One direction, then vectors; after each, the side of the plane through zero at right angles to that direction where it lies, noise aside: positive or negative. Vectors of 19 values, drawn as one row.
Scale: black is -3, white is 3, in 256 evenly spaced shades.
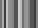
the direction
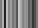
positive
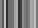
negative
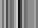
negative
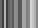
negative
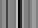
negative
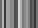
positive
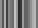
negative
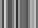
negative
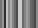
positive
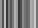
negative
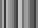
positive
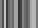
negative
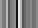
positive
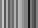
positive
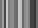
positive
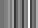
positive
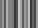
positive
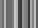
negative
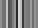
positive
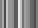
positive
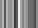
positive
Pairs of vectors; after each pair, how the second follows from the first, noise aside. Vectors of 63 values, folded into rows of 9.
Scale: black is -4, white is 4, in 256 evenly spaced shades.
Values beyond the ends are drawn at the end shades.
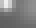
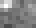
copied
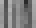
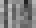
copied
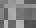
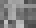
copied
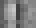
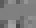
partly zeroed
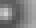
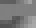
partly zeroed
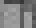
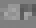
partly zeroed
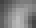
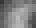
copied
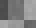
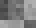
copied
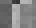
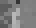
partly zeroed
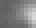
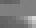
partly zeroed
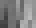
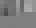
partly zeroed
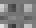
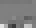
partly zeroed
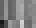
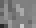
partly zeroed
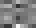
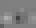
partly zeroed
